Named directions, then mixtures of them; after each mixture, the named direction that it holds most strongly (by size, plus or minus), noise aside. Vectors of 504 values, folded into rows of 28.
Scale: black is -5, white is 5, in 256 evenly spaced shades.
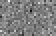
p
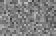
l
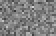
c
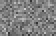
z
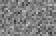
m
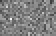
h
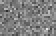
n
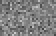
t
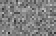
m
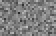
c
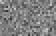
n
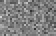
l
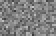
c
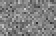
z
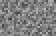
m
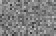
t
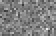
n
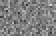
m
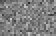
h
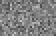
t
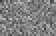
h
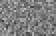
c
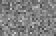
t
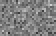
m
